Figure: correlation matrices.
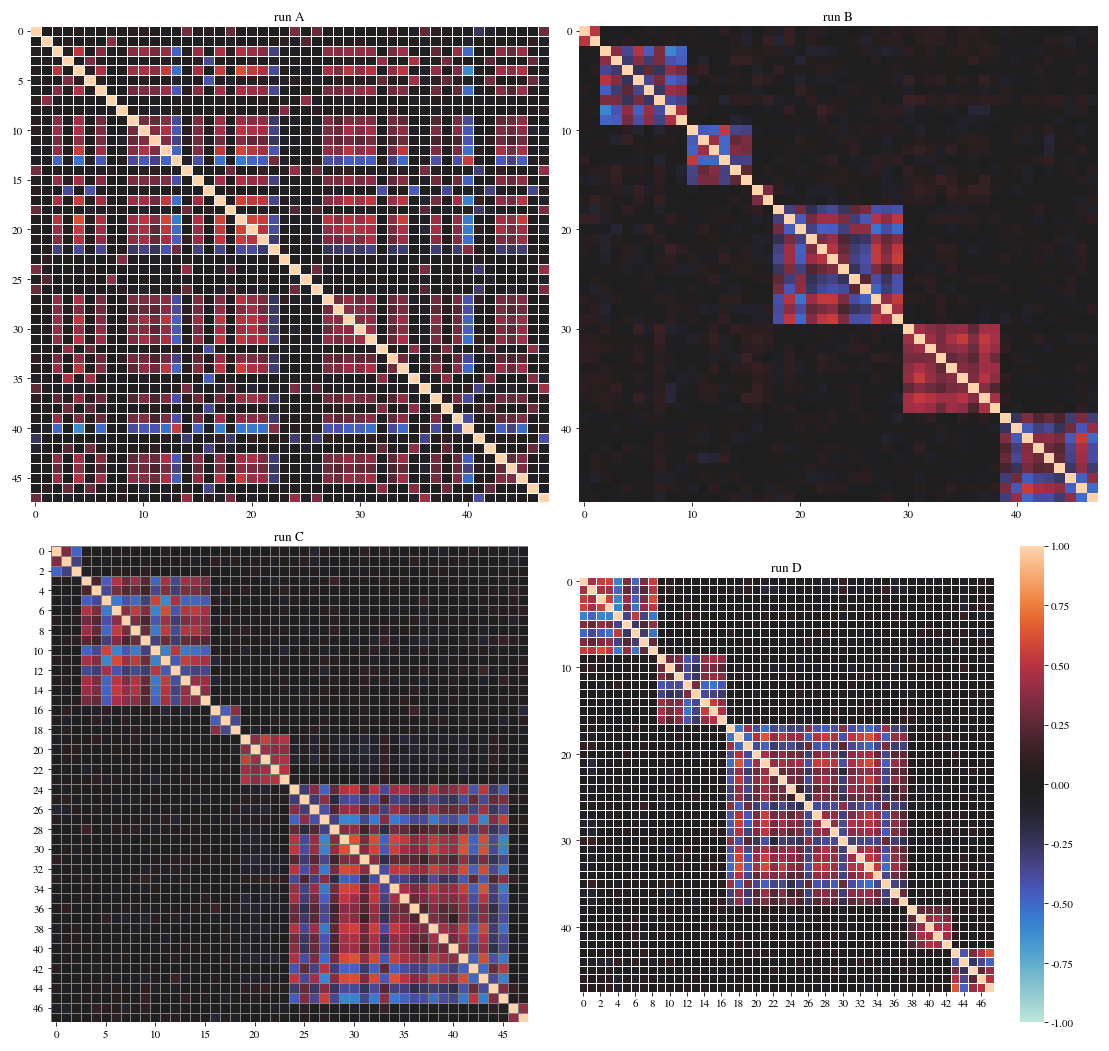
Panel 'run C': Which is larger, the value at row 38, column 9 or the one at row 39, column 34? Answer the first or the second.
the second
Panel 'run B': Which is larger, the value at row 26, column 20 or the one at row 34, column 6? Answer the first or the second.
the first
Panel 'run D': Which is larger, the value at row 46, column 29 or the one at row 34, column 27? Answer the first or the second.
the second
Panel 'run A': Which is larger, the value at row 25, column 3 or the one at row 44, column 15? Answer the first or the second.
the second
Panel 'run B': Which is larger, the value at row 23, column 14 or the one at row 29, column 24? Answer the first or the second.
the second
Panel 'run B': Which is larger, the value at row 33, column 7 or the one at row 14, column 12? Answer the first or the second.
the second
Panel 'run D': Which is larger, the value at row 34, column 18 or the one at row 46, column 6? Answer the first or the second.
the first
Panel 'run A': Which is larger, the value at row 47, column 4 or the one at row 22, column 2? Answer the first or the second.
the first
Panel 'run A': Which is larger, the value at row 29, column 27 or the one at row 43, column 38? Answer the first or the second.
the first
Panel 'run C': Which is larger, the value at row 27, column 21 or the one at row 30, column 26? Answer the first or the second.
the second
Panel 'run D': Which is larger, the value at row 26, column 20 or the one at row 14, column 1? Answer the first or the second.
the second
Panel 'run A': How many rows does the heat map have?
48
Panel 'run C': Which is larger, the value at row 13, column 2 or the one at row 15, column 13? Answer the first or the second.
the second
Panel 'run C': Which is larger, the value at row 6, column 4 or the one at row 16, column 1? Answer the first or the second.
the first
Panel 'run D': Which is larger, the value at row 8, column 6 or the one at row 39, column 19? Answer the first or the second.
the second
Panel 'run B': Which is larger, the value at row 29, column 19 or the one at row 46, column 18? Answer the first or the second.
the first
